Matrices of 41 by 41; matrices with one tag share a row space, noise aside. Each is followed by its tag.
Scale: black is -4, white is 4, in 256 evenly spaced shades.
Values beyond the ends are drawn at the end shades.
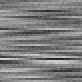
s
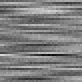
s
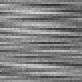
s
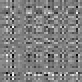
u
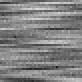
s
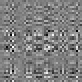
u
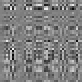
u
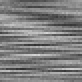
s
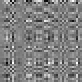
u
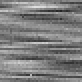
s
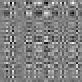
u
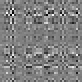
u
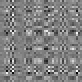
u
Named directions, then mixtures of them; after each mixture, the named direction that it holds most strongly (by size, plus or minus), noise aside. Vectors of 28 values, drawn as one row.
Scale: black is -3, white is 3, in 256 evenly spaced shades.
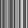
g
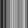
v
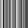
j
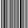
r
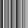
j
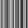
g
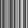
g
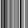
r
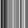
v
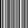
r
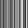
g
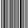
r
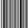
r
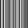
r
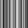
j
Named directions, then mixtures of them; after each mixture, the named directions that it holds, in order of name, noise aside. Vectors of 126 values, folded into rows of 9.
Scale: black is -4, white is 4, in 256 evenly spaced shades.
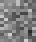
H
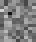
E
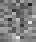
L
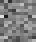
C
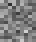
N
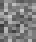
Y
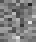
L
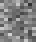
H, L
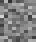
C, Y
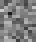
E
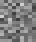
L, N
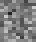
E, L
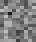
E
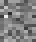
C, E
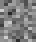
C, E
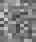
H, Y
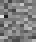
C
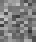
H, Y
